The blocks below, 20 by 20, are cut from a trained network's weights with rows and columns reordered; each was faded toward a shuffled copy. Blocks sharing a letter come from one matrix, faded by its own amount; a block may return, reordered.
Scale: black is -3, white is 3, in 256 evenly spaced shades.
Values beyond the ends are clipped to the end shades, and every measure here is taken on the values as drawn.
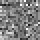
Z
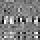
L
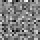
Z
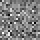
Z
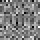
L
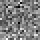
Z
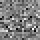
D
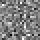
Z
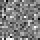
D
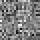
Z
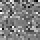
D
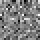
D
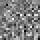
D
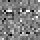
D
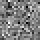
Z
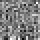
Z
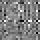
L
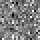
D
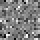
D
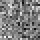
Z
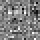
D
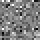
L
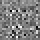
L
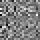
L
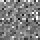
D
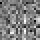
L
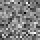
D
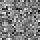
Z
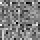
Z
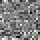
D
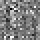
D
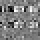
L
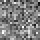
Z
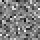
D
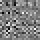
L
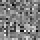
Z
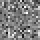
D
